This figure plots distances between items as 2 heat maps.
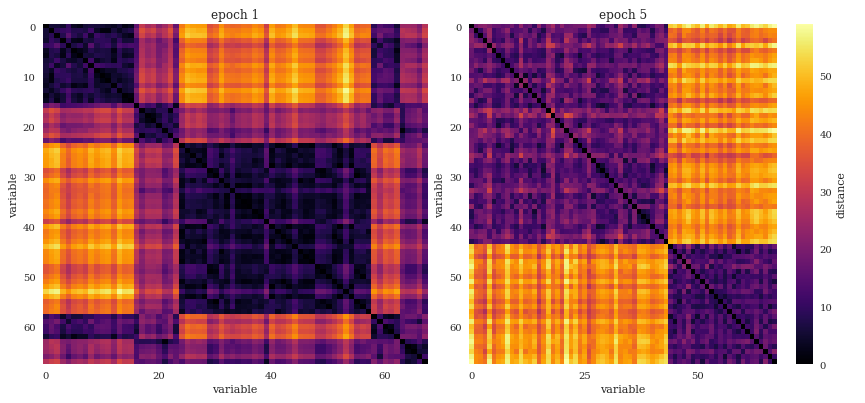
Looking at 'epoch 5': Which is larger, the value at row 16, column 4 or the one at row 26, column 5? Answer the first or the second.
the first
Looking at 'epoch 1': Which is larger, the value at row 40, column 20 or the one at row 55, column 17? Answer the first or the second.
the first
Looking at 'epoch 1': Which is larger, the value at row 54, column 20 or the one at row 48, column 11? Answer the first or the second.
the second
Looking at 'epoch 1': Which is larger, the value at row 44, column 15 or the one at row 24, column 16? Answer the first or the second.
the first
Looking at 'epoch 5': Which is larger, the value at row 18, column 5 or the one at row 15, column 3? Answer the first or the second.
the first
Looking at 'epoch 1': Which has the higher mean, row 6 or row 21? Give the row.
6
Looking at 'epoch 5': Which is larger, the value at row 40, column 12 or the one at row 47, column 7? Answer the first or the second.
the second
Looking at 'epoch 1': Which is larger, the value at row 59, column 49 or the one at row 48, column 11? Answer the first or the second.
the second
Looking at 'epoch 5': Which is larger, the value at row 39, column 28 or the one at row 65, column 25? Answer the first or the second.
the second
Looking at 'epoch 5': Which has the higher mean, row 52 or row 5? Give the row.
52
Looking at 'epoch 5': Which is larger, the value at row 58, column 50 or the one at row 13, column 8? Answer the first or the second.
the second
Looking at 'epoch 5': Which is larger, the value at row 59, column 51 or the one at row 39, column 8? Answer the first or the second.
the second
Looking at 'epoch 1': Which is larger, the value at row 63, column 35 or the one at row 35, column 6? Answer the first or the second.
the second
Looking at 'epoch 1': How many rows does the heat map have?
68
